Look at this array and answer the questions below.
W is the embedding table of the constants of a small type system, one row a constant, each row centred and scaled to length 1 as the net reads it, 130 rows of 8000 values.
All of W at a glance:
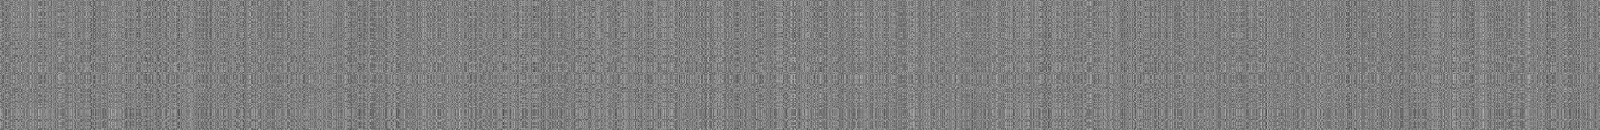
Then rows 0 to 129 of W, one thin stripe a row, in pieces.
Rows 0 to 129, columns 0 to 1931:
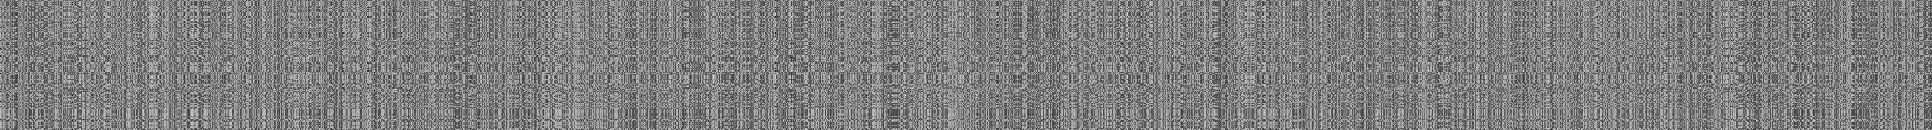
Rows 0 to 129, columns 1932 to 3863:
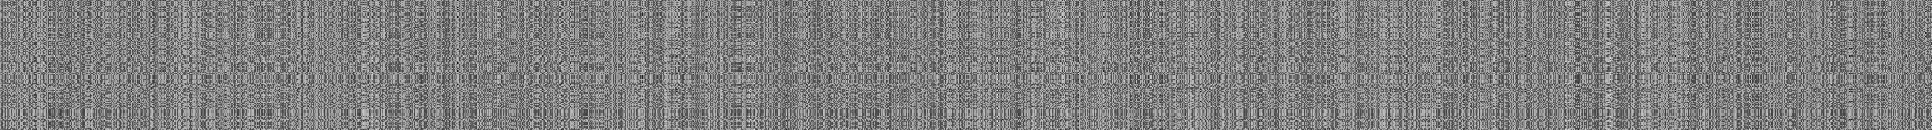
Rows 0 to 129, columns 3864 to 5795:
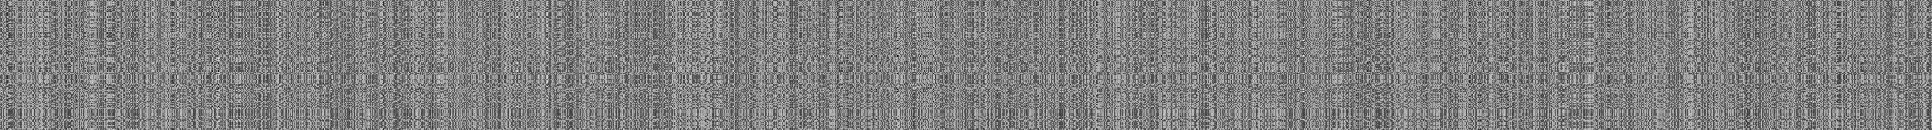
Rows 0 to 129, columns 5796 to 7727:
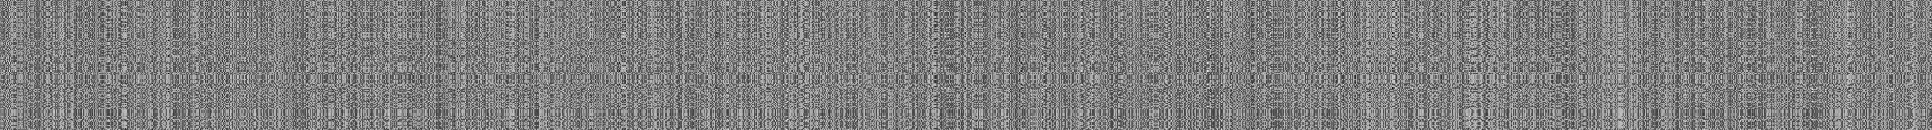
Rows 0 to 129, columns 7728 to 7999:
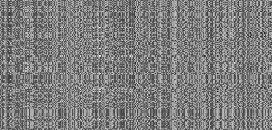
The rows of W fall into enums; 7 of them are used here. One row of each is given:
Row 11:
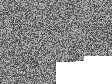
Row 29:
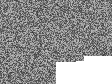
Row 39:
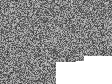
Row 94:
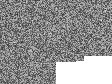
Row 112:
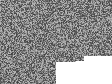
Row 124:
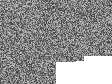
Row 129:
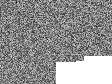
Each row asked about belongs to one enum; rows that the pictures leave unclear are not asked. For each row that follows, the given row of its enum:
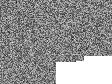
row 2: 129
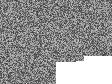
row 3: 29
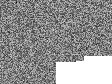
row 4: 129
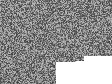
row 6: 112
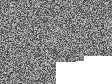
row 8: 39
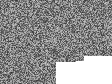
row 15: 39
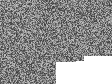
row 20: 124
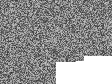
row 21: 39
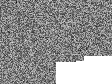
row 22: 129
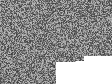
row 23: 112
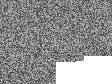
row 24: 29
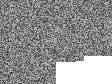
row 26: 39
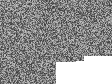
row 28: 124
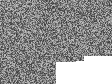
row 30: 124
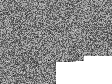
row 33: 11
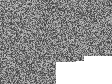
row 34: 124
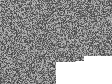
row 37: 112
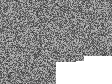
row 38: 29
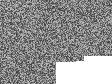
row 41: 124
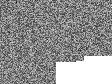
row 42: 129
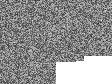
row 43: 94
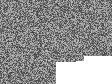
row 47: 29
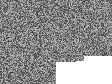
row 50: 29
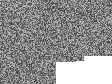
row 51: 124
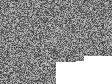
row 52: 39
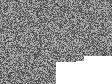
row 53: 29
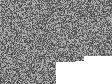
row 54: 112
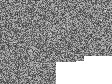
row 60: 94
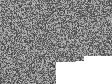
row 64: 112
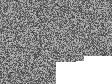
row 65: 29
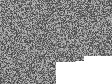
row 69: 112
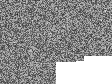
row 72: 94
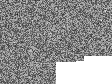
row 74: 94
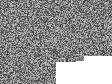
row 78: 39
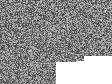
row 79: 94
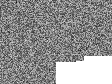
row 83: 129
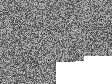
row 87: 11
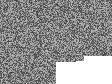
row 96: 29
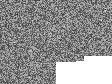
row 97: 94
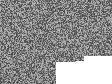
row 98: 112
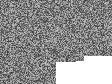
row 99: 39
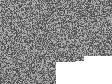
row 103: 112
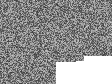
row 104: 29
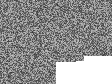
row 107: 29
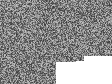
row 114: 124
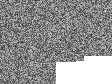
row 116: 94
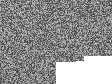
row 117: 112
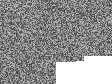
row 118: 124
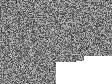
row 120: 129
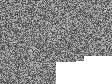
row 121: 94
